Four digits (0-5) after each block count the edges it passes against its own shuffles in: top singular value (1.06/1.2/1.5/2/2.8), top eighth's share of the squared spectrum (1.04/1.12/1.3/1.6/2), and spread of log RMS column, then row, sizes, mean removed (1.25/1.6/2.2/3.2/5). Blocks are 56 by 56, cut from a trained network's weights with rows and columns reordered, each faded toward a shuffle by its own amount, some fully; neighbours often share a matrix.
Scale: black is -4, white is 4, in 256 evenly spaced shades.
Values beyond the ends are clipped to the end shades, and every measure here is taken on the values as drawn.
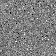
0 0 0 0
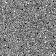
0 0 0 0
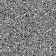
0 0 0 1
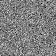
0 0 0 0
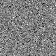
2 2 0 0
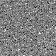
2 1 0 1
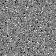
0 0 0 0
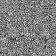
2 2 0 1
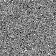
0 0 0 0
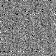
2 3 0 2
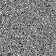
1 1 0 0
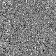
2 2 1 0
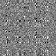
4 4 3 2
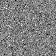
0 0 0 0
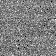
1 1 0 0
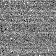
2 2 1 0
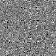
2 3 2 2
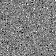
1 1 0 0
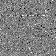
2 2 0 1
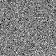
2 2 0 0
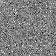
1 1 0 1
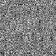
3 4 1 2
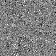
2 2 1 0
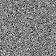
1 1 0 0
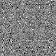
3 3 2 1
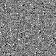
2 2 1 1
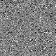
2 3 2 1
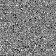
2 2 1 1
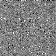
1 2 0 1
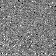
2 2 0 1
